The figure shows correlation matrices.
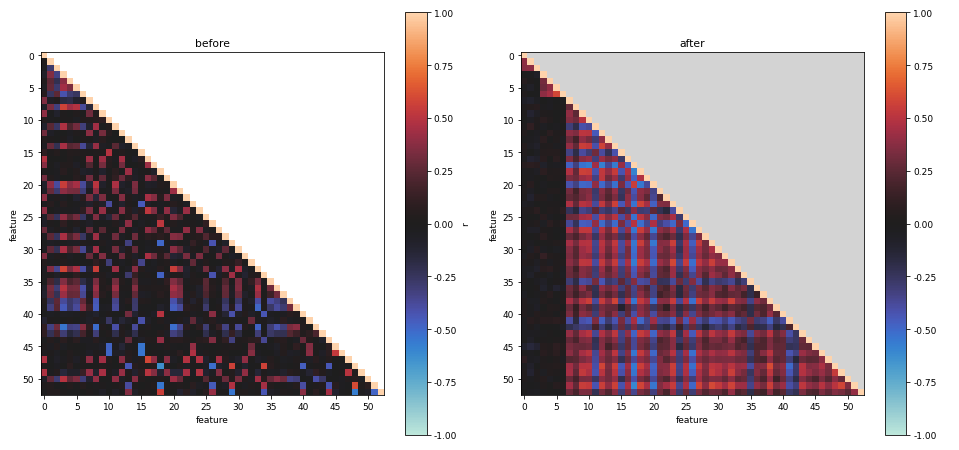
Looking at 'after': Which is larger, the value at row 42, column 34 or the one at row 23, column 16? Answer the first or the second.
the second
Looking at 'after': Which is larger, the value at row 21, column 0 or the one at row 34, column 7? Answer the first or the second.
the second
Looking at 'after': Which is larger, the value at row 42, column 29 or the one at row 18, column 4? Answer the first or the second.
the second
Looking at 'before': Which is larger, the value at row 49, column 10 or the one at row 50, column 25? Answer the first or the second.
the second
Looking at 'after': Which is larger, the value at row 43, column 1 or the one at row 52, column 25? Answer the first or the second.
the second
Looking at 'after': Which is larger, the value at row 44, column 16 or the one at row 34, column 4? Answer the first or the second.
the first
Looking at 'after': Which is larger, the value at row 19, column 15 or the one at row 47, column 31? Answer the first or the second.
the second
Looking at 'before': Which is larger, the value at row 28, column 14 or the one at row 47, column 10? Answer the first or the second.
the first
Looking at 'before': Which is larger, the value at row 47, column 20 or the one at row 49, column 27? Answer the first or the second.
the second
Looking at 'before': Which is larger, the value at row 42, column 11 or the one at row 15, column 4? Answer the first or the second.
the second
